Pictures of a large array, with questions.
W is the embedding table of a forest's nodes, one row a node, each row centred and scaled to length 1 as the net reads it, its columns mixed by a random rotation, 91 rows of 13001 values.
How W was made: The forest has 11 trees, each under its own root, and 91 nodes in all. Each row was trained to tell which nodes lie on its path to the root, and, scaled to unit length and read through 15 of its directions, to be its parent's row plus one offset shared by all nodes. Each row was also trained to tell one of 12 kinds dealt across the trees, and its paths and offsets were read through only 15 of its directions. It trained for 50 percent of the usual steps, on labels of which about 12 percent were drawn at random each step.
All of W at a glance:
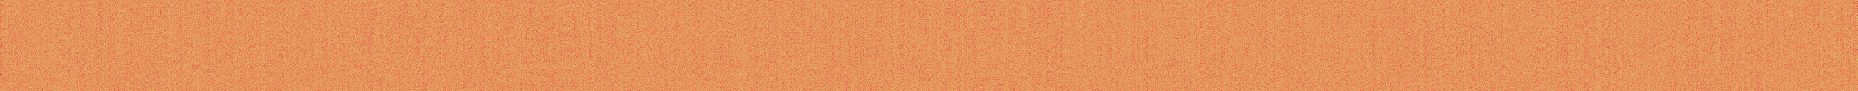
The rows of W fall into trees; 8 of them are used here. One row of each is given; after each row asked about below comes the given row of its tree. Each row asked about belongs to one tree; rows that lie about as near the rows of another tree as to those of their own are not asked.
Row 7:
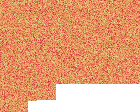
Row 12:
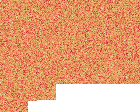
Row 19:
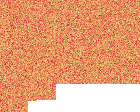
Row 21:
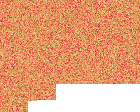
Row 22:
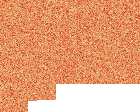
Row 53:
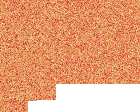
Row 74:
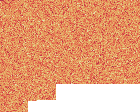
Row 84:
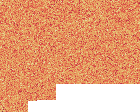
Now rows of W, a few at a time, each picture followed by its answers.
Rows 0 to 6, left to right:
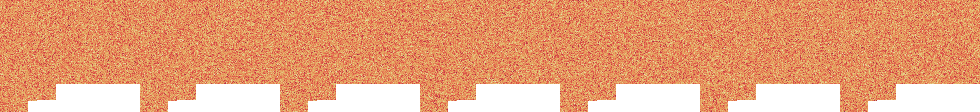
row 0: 7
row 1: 84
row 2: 84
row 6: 19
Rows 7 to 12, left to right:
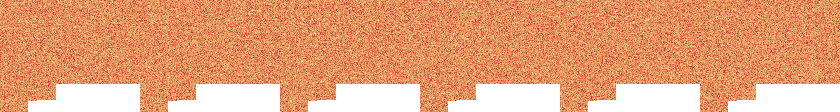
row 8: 84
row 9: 21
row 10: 53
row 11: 84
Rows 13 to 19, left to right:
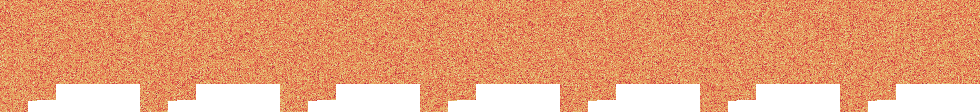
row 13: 21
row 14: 84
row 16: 7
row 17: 7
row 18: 12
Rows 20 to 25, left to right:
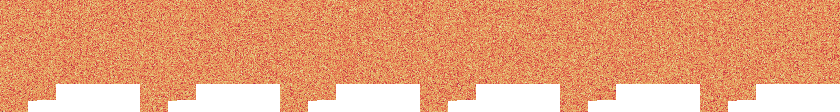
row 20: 22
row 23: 84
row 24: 53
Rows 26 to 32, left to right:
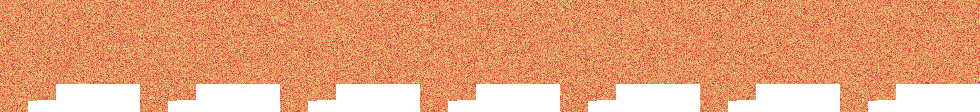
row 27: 53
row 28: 19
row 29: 19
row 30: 12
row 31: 74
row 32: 12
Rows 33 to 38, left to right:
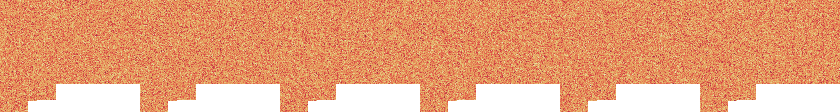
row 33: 53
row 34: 22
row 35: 12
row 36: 22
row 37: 7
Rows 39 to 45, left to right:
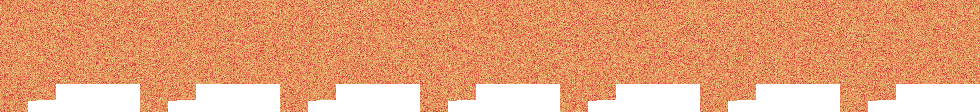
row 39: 74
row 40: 12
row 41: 22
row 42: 19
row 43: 12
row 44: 7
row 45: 21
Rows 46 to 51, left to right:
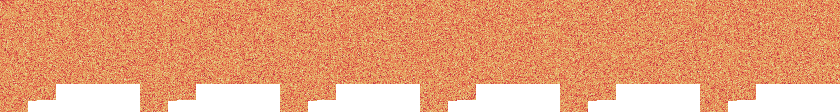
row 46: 74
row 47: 74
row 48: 22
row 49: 84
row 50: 12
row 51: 84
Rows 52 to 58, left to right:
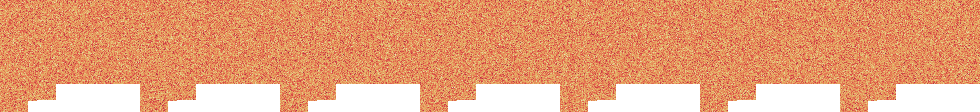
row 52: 22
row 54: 74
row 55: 12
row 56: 7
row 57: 74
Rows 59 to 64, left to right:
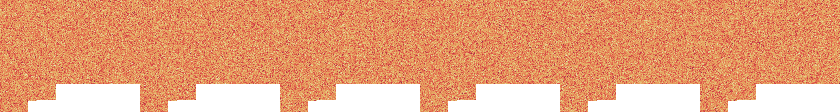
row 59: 7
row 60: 7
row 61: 12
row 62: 7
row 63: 84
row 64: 19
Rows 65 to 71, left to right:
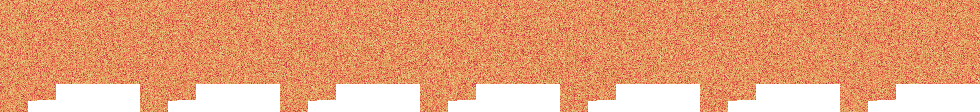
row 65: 21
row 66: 21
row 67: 19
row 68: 19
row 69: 12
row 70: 22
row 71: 84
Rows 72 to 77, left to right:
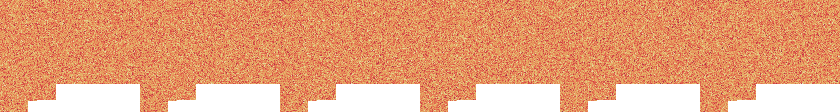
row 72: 84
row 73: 74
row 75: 53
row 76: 7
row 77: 19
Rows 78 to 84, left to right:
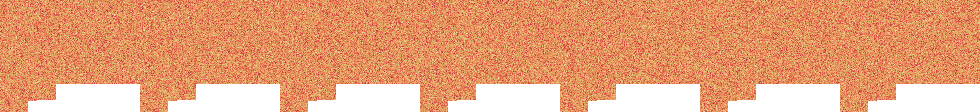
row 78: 84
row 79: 19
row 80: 84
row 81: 53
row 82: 7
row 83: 22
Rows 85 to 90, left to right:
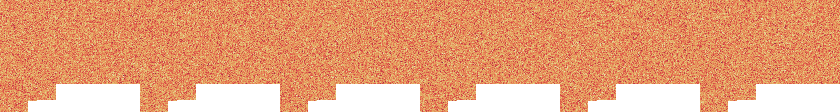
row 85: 12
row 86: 22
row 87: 7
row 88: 12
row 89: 22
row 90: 12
